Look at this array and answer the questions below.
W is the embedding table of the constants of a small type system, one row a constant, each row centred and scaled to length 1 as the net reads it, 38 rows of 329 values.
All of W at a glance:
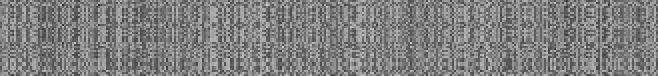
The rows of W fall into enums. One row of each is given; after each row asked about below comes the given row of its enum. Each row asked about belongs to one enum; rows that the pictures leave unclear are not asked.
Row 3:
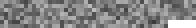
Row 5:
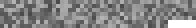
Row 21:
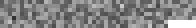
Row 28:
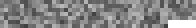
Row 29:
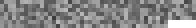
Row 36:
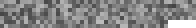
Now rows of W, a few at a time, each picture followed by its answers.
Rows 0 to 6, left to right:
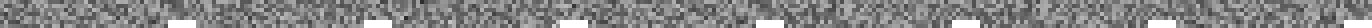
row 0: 3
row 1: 29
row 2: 21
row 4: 5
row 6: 28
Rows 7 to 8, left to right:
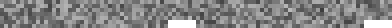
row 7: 5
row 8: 3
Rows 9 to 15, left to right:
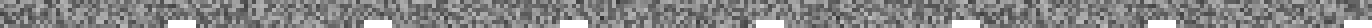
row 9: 36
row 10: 5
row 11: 29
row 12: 21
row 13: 29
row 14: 36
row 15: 3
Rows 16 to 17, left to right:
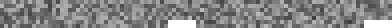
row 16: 5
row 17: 3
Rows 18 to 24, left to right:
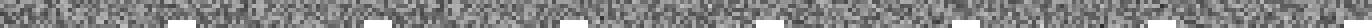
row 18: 36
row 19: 5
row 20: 5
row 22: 3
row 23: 21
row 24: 28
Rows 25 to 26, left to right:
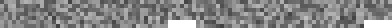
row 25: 29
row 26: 28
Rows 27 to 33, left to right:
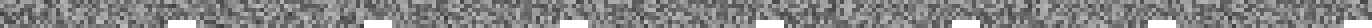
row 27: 36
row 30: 29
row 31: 5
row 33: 29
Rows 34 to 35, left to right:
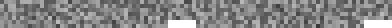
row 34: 29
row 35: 21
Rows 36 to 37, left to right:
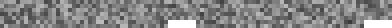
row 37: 3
